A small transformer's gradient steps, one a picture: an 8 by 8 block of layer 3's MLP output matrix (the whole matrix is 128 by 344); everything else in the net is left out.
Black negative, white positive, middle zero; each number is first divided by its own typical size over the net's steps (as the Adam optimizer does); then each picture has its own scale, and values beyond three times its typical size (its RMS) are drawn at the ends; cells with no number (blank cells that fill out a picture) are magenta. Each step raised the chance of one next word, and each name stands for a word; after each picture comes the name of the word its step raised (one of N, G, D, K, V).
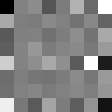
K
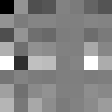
K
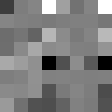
K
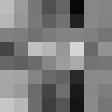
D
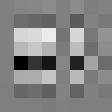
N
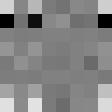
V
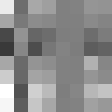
D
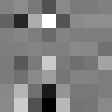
V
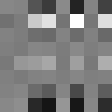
V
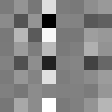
N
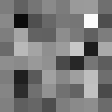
D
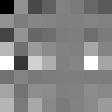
K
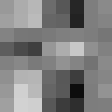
D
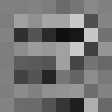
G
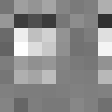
N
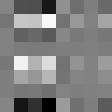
V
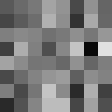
D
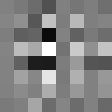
G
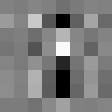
D
